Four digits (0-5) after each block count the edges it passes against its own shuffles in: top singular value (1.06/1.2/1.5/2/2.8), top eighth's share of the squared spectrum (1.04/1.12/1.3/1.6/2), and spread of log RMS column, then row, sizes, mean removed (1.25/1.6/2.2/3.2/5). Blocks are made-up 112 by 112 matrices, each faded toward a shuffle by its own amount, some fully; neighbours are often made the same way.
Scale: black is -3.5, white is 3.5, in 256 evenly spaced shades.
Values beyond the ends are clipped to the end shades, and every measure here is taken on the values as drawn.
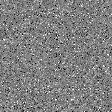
3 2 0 1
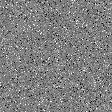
0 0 0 0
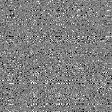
4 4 2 3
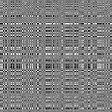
5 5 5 5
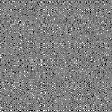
5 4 2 3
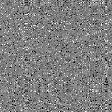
4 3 2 2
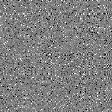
4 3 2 1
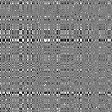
5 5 4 4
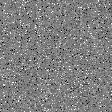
3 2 0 1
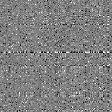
5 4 2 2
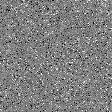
3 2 0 1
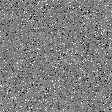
2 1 0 0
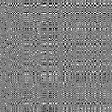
5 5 4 4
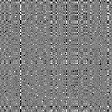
5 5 4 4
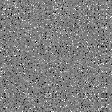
4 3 1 1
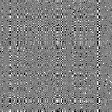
5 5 4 3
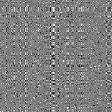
5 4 3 3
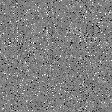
4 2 1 1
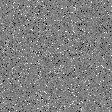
2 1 0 0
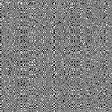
5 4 4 3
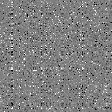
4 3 2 2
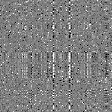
5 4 3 2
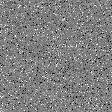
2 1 0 0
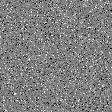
2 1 0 0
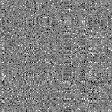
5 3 2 2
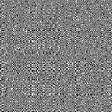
5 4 3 3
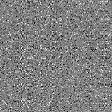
4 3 2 2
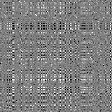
5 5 4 4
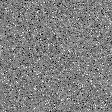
1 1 0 0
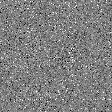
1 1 1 1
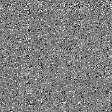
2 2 2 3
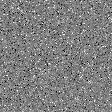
0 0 0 0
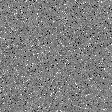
0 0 0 0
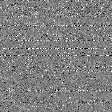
2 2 0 3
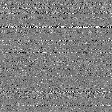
2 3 0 4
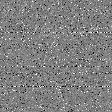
2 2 0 2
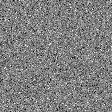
0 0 0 0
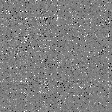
2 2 2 2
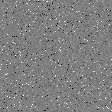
0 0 0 0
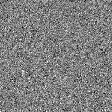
3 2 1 1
